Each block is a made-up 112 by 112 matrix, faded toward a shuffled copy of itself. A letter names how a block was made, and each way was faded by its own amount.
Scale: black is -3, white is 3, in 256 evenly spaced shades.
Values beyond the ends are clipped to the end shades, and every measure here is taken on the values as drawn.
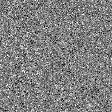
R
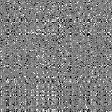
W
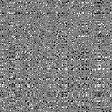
W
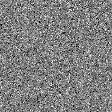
R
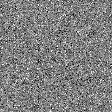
R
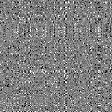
W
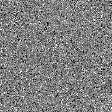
R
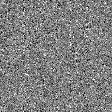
R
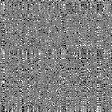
W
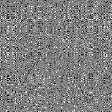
W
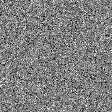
R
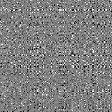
W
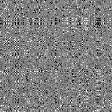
W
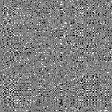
W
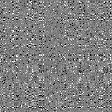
W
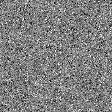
R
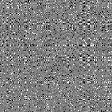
W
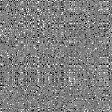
W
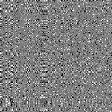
W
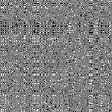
W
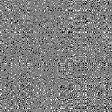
W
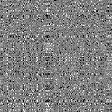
W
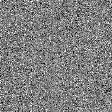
R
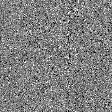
R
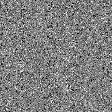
R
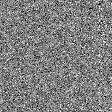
R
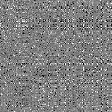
W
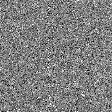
R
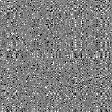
W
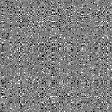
W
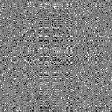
W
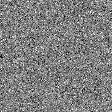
R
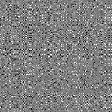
W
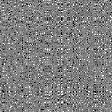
W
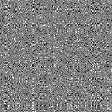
W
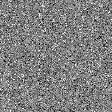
R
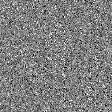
R
